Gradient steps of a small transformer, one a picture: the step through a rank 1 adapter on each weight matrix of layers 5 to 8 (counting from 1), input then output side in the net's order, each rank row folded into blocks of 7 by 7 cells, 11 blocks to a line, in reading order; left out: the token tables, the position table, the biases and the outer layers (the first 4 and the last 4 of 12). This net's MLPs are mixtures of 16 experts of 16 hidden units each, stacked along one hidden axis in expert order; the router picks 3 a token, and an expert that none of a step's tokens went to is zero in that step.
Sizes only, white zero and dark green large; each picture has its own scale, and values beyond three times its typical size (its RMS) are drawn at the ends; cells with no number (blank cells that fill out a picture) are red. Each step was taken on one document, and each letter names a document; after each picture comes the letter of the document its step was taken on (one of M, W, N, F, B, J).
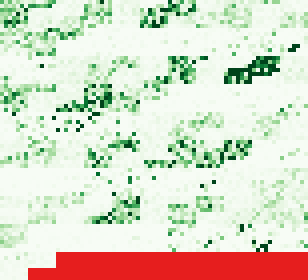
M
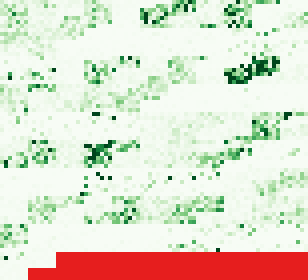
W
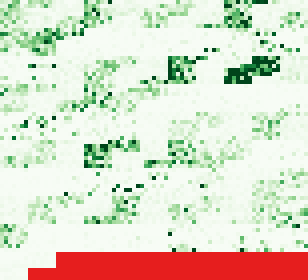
M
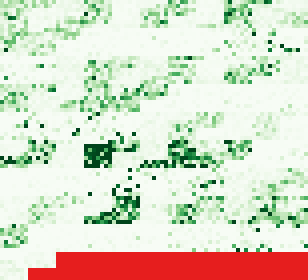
M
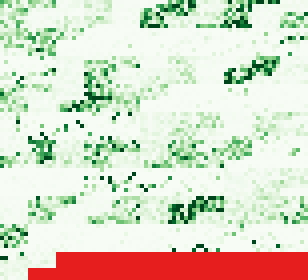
W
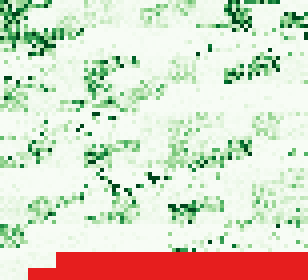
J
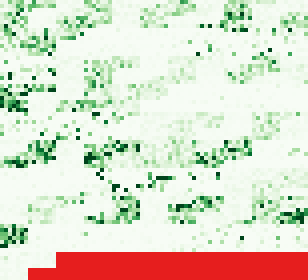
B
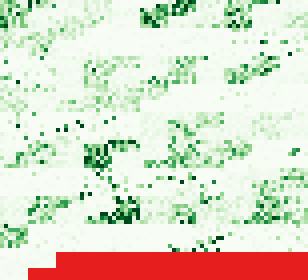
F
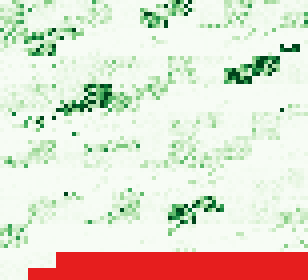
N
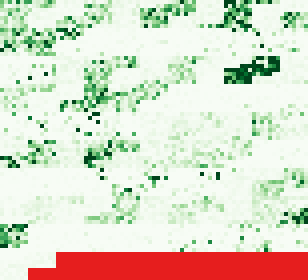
M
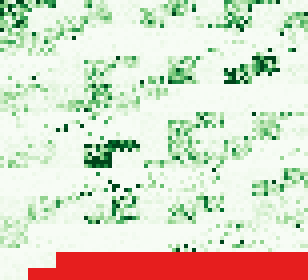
J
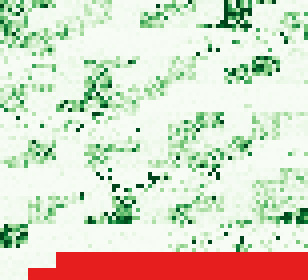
J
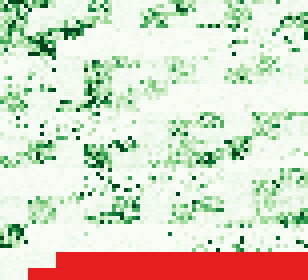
J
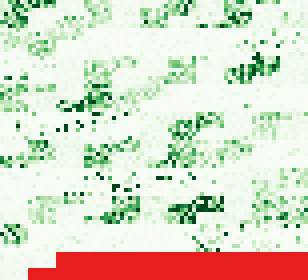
F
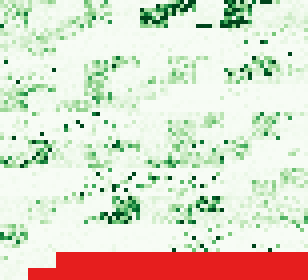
F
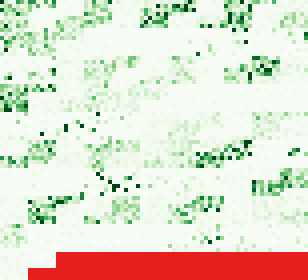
B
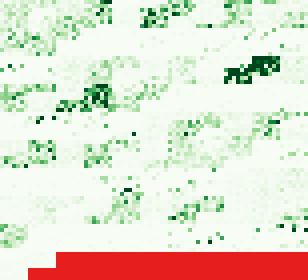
N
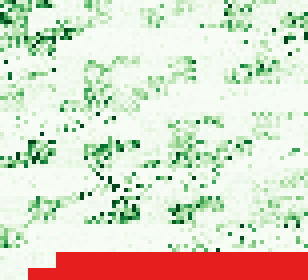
F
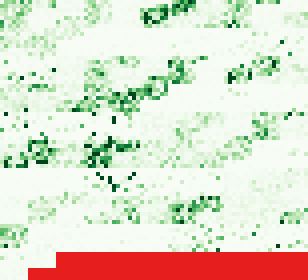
W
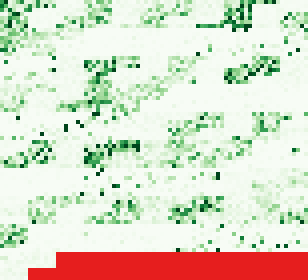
B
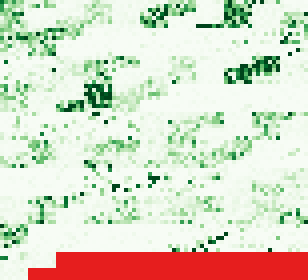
F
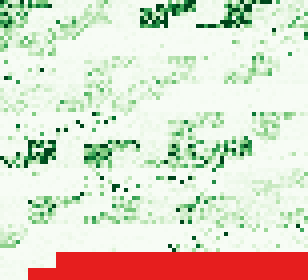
F
